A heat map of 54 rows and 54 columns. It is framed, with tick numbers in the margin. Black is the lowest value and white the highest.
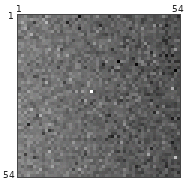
Average level on the scale: 40%. Stripes: none. Grain: fine. Slope: up to the left. Odd rows or columns: none.
